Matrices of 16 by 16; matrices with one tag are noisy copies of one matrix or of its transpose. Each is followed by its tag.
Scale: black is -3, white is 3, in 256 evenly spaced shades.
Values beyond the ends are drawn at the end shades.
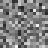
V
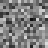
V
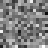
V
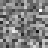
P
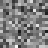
V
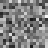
V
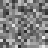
V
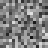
P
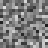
P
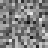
P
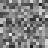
V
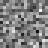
P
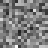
V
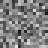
V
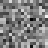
V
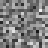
P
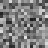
V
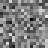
V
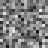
P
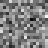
V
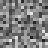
P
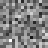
P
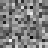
P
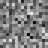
P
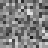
P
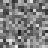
V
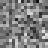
P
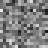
V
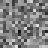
V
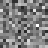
V
